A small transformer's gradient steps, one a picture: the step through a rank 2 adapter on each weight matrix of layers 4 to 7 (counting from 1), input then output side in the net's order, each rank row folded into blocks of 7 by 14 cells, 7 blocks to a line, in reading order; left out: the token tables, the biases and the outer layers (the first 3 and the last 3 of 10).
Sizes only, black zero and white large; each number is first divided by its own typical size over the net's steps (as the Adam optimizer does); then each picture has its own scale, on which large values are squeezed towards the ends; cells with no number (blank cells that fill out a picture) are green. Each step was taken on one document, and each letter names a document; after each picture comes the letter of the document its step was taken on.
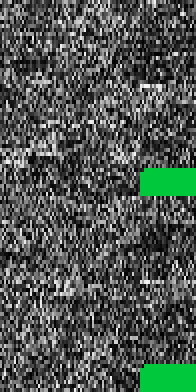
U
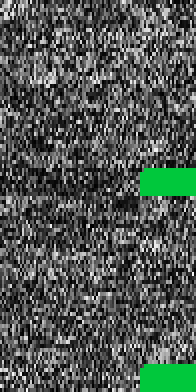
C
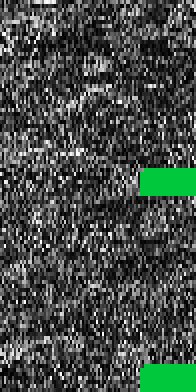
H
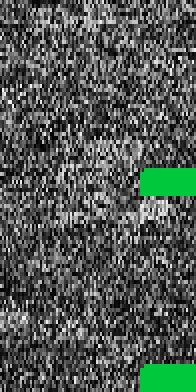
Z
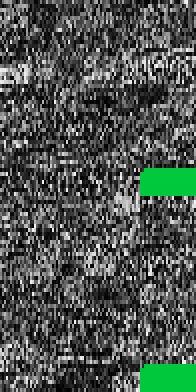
Z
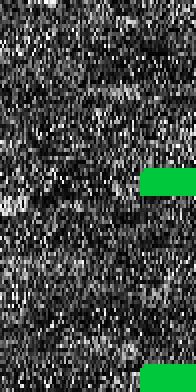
H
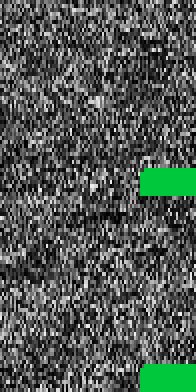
U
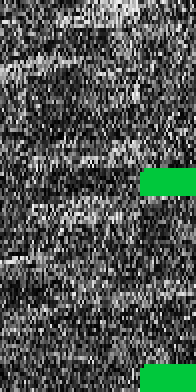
C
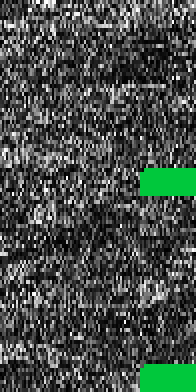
H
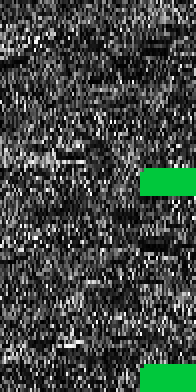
H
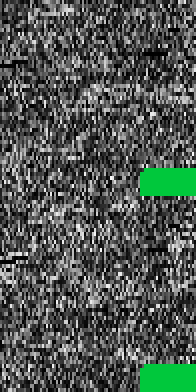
U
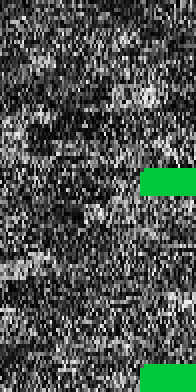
Z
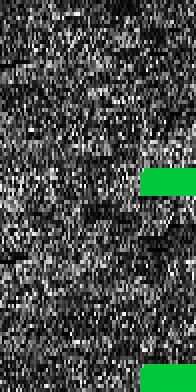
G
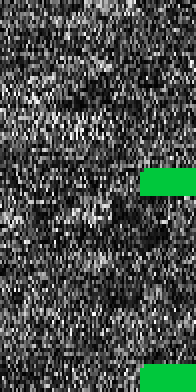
G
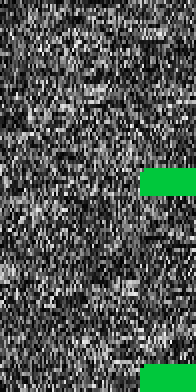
U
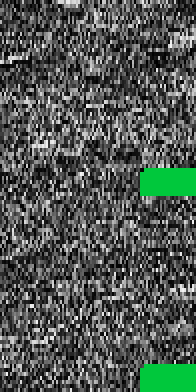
U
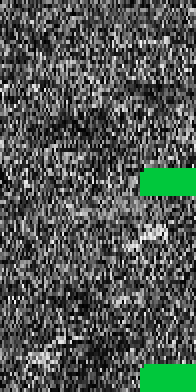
Z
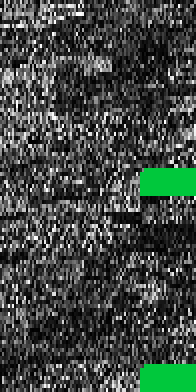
H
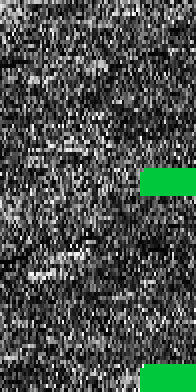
G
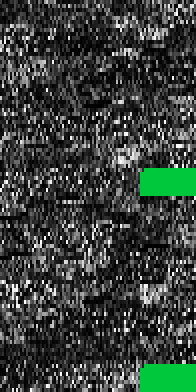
H
